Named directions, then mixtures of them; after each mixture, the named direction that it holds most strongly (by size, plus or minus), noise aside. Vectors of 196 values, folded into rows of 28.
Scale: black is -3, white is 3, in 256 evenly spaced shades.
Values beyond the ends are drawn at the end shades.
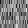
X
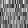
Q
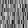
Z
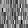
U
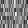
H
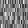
Z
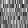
Q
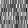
X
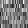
Q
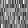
Q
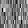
U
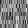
X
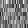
Q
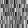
H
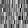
U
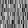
Z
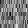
X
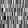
H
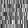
Z
